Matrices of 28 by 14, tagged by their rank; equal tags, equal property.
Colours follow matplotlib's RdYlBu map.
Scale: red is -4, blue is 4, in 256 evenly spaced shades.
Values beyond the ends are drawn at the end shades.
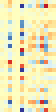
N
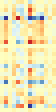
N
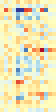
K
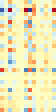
N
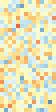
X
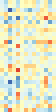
K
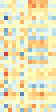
K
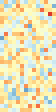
X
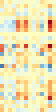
N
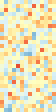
X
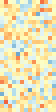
X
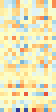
K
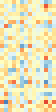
K
